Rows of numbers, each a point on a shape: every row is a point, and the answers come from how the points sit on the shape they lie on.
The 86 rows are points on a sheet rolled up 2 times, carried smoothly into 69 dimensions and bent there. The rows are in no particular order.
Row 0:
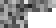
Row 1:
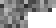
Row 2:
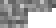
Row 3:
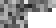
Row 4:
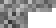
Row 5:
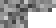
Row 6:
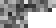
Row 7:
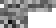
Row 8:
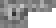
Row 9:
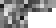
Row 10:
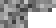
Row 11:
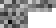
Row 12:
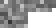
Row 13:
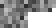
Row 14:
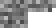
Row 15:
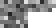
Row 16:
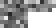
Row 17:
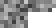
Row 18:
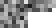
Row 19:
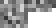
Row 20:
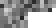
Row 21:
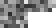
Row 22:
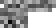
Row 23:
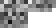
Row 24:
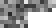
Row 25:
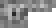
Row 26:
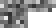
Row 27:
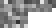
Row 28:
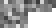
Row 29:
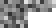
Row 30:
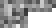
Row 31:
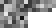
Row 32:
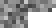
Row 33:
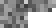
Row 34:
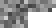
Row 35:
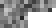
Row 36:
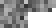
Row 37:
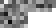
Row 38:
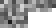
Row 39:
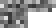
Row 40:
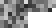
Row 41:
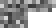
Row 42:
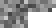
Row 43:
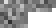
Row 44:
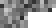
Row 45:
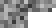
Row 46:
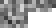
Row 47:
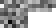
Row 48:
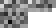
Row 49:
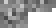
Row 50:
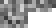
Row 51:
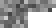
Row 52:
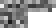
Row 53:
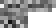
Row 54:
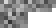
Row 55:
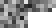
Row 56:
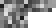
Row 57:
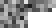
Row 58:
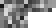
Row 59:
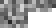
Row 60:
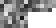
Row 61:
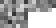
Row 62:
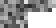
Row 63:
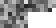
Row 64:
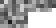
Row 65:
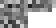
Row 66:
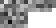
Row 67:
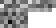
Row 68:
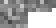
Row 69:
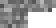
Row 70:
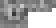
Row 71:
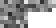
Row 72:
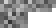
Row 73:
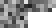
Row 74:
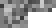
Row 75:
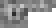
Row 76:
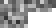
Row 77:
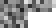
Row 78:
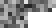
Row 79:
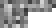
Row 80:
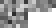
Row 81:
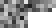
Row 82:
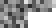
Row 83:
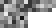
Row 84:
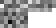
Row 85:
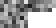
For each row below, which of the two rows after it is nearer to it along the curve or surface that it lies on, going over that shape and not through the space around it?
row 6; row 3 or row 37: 3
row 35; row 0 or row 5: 5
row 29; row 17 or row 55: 55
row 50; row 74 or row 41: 74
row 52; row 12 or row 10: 10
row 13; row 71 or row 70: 70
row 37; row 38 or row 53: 38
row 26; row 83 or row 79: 83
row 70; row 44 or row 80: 44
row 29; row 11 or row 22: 22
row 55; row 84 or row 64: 84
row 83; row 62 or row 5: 62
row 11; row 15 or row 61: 61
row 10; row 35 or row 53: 35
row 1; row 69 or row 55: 69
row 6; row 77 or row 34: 77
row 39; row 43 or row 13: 13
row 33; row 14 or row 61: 14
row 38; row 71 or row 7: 7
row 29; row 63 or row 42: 63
